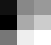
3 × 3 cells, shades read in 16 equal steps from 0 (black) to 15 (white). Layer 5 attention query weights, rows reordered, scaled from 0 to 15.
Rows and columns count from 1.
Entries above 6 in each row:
2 2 3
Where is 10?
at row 2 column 2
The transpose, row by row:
1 0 7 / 8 10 14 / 9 12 15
